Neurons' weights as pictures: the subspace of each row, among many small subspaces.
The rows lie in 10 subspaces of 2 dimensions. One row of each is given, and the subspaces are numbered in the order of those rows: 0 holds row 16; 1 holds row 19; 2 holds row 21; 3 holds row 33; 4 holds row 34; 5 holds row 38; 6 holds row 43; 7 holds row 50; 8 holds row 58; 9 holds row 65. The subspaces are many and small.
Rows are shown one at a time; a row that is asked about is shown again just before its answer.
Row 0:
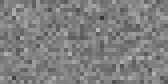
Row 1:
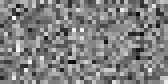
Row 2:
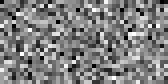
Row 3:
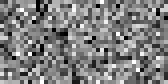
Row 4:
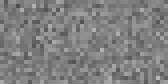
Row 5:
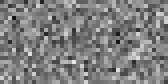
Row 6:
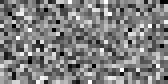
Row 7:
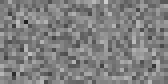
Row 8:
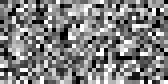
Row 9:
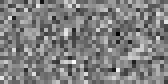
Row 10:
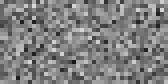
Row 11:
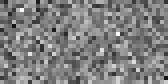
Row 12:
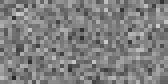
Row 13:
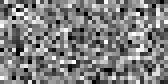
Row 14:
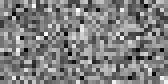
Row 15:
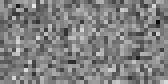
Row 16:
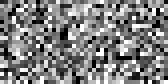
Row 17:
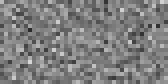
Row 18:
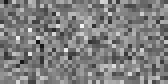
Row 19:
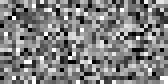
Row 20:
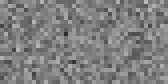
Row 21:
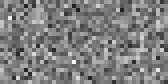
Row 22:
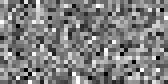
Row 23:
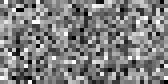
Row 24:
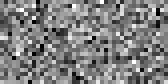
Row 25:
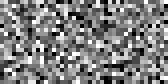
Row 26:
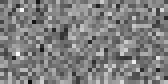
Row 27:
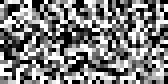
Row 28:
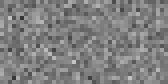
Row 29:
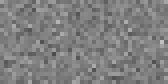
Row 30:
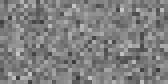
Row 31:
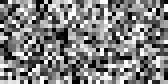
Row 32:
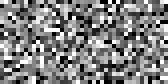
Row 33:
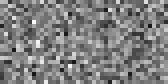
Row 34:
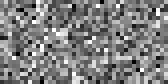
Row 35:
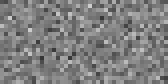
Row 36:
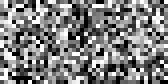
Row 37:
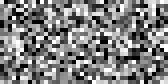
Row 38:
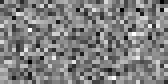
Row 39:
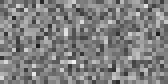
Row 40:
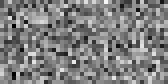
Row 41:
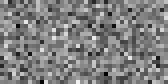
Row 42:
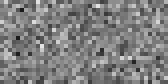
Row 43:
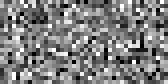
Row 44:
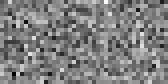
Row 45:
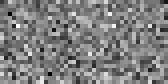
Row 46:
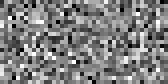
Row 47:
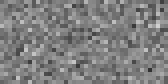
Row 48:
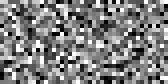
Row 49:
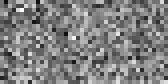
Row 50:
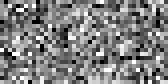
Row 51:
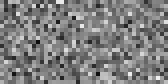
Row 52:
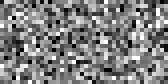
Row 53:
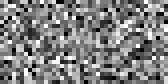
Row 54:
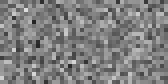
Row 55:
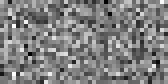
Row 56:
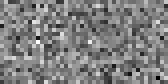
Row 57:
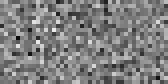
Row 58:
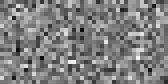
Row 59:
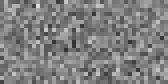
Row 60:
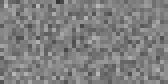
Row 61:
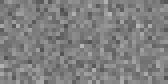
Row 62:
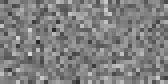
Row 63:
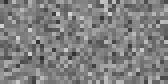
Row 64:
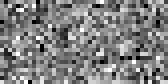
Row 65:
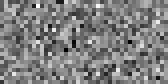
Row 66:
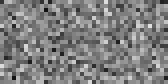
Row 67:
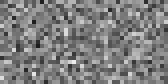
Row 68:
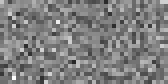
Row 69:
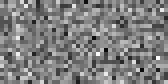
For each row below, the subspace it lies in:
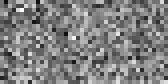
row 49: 5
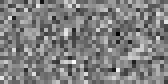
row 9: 9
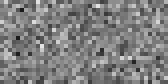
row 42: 7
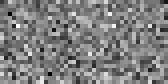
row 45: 2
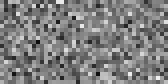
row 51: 9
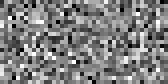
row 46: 2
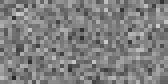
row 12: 7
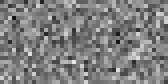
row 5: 9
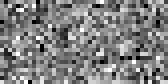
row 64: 7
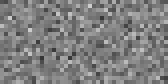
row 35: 1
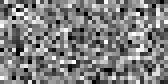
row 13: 7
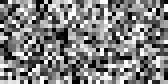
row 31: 4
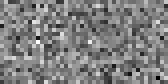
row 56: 3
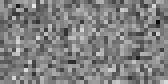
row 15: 8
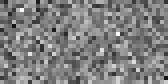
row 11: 5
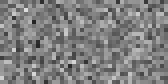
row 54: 3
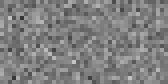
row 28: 2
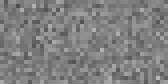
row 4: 3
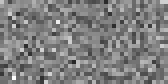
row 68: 2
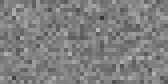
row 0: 1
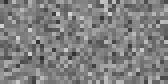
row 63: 1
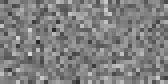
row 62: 8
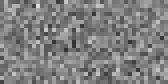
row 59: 9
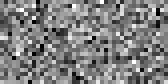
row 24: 4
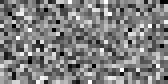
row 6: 7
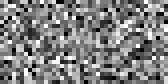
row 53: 9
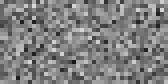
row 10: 4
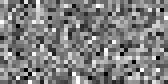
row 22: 2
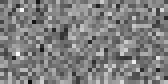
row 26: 0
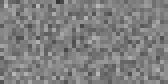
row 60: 9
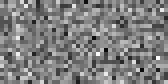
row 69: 6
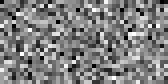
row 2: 5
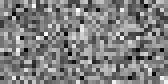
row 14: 1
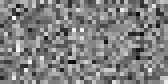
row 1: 8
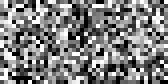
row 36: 5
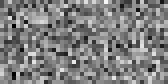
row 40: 6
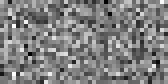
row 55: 6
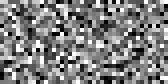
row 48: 8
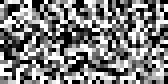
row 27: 4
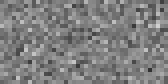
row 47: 4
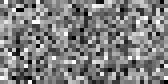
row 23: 5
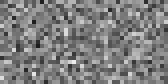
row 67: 3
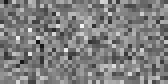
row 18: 1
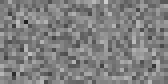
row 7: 6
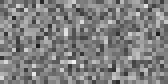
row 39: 3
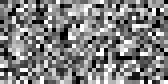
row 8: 0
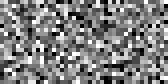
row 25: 8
